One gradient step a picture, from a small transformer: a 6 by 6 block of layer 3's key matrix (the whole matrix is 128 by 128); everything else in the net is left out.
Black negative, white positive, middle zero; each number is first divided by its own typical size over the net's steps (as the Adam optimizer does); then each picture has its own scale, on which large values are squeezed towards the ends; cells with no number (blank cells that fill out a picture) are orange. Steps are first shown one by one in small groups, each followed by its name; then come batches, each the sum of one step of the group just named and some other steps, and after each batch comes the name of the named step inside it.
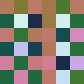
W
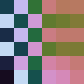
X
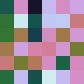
W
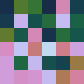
W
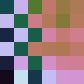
X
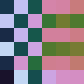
X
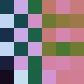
X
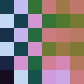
X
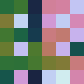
W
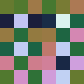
W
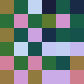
W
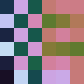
X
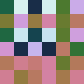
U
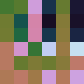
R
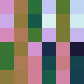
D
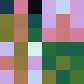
D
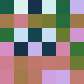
U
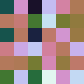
R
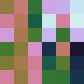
D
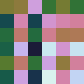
R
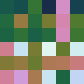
R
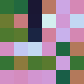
D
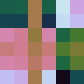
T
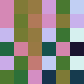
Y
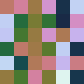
Y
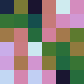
T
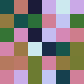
T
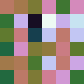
Y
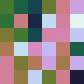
Y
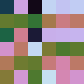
Y
